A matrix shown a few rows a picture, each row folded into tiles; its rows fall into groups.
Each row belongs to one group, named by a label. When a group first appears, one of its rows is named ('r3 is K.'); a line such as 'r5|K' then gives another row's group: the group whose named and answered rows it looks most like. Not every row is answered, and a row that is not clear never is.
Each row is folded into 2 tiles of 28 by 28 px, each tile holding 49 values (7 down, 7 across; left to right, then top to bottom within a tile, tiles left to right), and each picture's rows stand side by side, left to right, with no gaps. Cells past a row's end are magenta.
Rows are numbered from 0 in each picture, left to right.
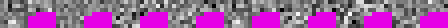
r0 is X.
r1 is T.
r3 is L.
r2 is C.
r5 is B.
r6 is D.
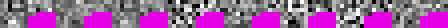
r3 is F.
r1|D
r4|D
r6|L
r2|X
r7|D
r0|X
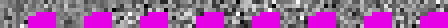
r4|D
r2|B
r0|T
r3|L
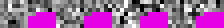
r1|L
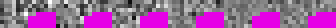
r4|T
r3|F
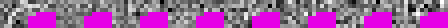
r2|F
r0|D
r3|B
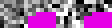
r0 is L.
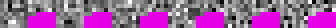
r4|T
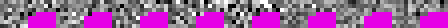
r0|C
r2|T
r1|B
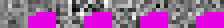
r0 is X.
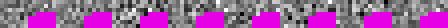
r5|T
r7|D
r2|L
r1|L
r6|F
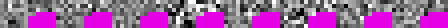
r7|B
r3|D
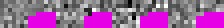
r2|C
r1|L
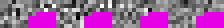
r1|C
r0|D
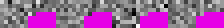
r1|B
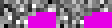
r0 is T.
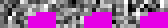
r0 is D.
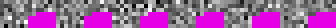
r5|L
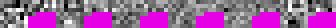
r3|D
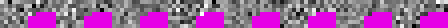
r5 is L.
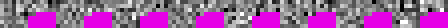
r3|F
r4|B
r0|F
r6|L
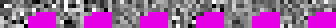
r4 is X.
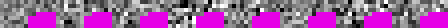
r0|L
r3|C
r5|B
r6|D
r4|L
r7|D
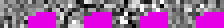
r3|F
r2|D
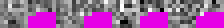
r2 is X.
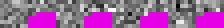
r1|L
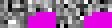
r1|T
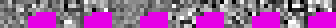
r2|B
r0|F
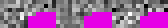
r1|F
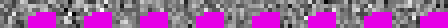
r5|T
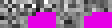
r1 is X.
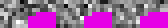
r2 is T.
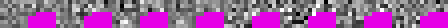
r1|F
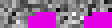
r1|B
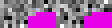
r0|T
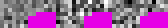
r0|T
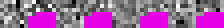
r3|X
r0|L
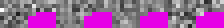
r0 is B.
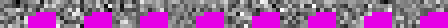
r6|T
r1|L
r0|C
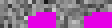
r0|T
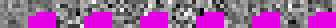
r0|X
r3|L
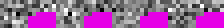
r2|B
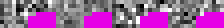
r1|X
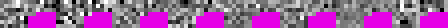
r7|X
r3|C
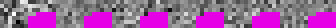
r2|B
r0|D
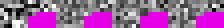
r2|L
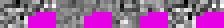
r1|C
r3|C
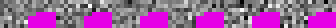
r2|C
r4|C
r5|T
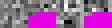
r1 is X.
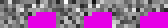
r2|L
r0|F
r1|F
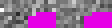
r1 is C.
